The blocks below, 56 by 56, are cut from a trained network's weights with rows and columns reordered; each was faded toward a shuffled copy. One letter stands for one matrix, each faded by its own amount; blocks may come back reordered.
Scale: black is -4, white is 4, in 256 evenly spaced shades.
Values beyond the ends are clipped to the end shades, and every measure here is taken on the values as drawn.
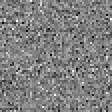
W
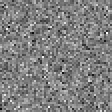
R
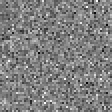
R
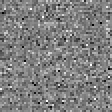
W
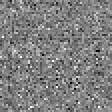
W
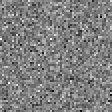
R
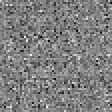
W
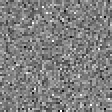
R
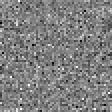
W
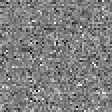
W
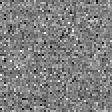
W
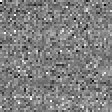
W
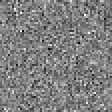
R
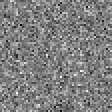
R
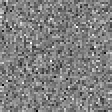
R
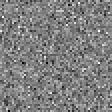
R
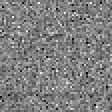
W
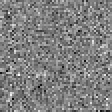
R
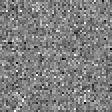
W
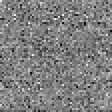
W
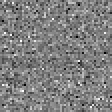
W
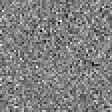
R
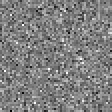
R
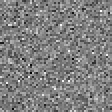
R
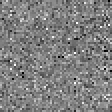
W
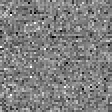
W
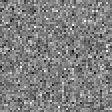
R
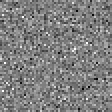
R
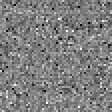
W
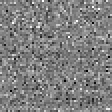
W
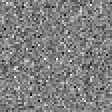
R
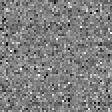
W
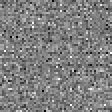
W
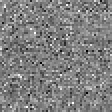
W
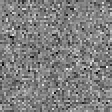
W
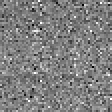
W
